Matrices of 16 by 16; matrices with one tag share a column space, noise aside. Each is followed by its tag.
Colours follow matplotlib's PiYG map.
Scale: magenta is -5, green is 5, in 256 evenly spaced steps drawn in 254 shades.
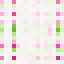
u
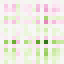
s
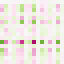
s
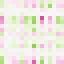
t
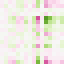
t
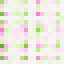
u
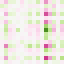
u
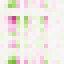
t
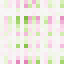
t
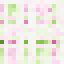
s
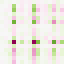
s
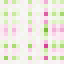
u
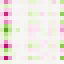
u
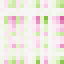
t
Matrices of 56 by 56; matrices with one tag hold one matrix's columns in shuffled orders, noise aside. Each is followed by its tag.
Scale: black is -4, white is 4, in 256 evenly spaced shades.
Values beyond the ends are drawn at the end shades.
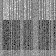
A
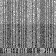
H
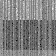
A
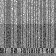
H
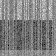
A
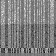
H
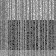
A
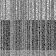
A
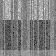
A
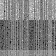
A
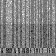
H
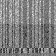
H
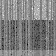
A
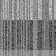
A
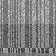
H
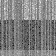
A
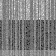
A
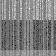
A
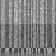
H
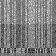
H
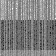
A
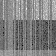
A
